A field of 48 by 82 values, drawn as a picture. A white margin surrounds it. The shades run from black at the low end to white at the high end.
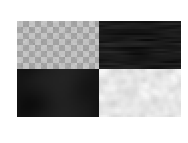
The table splits into 2 rows of 2 panels. Panel 1,1: high, checkered. Panel 1,2: very low, streaked across, faint in contrast. Panel 2,1: very low, smooth, faint in contrast. Panel 2,2: very high, blotchy, faint in contrast.
